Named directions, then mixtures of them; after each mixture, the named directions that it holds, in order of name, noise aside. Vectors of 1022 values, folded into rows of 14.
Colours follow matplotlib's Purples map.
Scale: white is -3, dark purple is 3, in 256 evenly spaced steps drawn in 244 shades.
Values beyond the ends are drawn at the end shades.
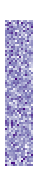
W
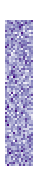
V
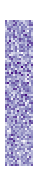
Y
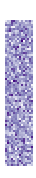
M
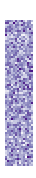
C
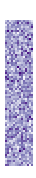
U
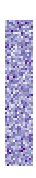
U, V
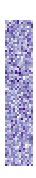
U, W, Y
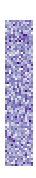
C, W, Y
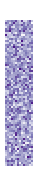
C, M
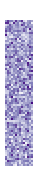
C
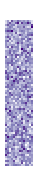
M, U, W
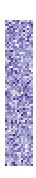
W, Y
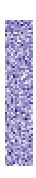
C, V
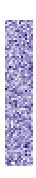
W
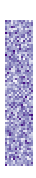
M, V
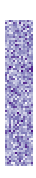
V, W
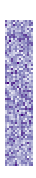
C, Y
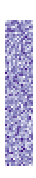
M, U, V
